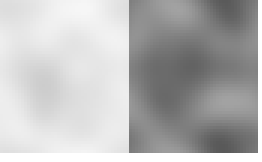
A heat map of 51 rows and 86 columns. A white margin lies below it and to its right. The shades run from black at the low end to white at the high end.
The table splits into one row of 2 panels. Panel 1,1: very high, smooth, faint in contrast. Panel 1,2: middling, smooth.
